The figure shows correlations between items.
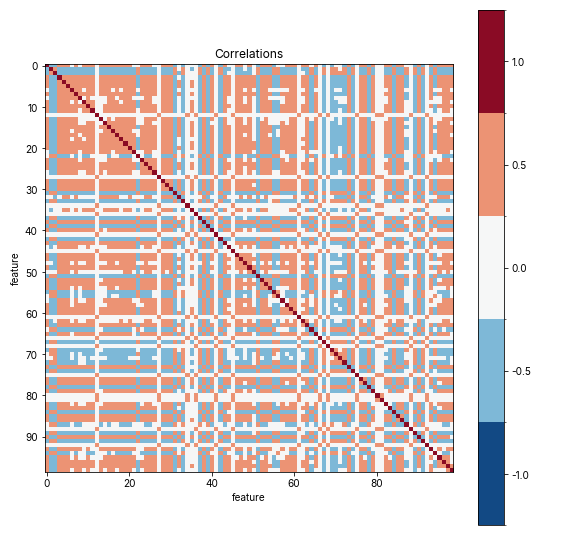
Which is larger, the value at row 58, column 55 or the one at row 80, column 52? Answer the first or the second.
the second
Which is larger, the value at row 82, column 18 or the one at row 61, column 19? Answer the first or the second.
the first
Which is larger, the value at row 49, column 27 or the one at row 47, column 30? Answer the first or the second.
the second
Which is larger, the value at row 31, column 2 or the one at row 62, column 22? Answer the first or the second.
the first
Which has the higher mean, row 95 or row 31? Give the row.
95
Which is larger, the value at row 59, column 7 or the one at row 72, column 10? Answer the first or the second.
the first
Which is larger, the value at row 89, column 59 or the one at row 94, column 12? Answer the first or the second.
the second
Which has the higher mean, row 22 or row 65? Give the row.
65
